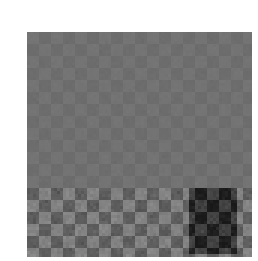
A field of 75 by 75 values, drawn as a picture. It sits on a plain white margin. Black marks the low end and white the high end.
In the bottom right lies a patch that is lower than the rest. The bottom right is the ninth with the lowest average. The top part is calmer, up to a seam about 70% of the way down. Neither half mirrors the other.
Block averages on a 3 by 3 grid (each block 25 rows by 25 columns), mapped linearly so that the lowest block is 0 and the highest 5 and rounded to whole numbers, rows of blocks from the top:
555 | 555 | 550
